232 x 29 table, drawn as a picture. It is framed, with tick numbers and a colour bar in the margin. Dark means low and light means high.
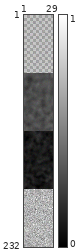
The table splits into 4 rows of 1 panel. Panel 1,1: high, checkered. Panel 2,1: low, blotchy, faint in contrast. Panel 3,1: very low, blotchy, faint in contrast. Panel 4,1: high, fine-grained.
